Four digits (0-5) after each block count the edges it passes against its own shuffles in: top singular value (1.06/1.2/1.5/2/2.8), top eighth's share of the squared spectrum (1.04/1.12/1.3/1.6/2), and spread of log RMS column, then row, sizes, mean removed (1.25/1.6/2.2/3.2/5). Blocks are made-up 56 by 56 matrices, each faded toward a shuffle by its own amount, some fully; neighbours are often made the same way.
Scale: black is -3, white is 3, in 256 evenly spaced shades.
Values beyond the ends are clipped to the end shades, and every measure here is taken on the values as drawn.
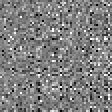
4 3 2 2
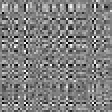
5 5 4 4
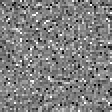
2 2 0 0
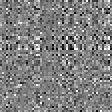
5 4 3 3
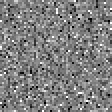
1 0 0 0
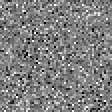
1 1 0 0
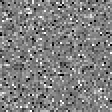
1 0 0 0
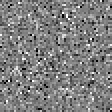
2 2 1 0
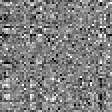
4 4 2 2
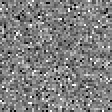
0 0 0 0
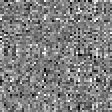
4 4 2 2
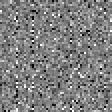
4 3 2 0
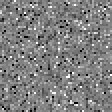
0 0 0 0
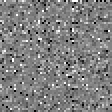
3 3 1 1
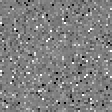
1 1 0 0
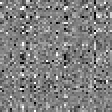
4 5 3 2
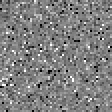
1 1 0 0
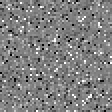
0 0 0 0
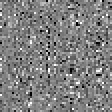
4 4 3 1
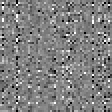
4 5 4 2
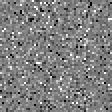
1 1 0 0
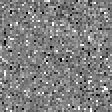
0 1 1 0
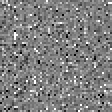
1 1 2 0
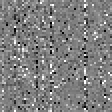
2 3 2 0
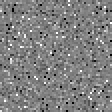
0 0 0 0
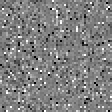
1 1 1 0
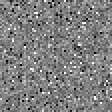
1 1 0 0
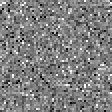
1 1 0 0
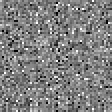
3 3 1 1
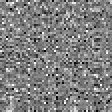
4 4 2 2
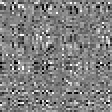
4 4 3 3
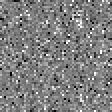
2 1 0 0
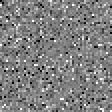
2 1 1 0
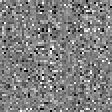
3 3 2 2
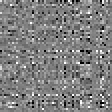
4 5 3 3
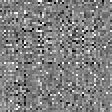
4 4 2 2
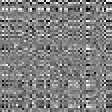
5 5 3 4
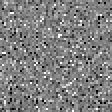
3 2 1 0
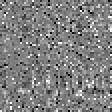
3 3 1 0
